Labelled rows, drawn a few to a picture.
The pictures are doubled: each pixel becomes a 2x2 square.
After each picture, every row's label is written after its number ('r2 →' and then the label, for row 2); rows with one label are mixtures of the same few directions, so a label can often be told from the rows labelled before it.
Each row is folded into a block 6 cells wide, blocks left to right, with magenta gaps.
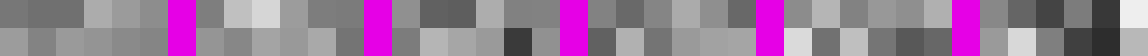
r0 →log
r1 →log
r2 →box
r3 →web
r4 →web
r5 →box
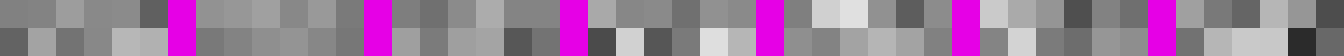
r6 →web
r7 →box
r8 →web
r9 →web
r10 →log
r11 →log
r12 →box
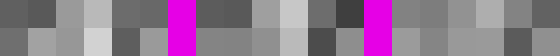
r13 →web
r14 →web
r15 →web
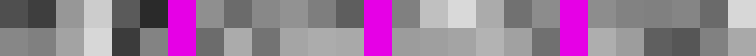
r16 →web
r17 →web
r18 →log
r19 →box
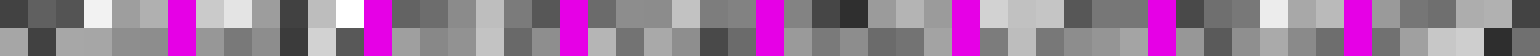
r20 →log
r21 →web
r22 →web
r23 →web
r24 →log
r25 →log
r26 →log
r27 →box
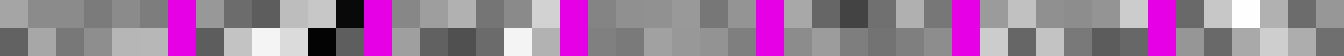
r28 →web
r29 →box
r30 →box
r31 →log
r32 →log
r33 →web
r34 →log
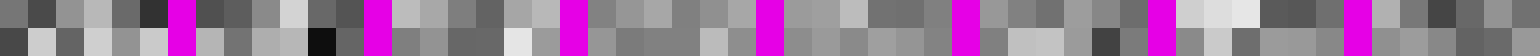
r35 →web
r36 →web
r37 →web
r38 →box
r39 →log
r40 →box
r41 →log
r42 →log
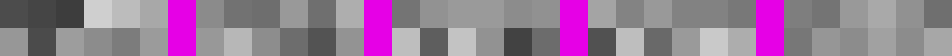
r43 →log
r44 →box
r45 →web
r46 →web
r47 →web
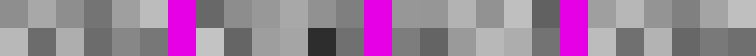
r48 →web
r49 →web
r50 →box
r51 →web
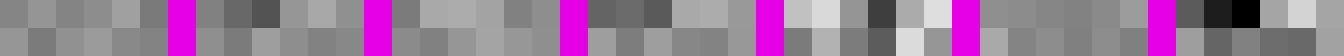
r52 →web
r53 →log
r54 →log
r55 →log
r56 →web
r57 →web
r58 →log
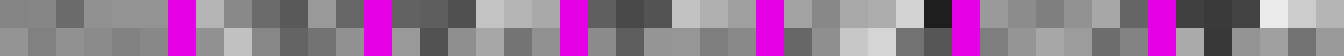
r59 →log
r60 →log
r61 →log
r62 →log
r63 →box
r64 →box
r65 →log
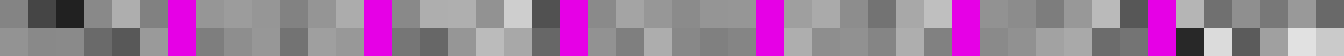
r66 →log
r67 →web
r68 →box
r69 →web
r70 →web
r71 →box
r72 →web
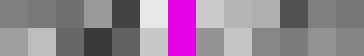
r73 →box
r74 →log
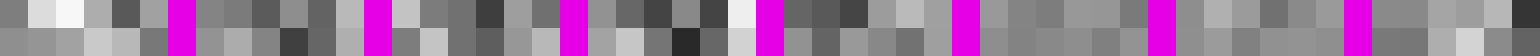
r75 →log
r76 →box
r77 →log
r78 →box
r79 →log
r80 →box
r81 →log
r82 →box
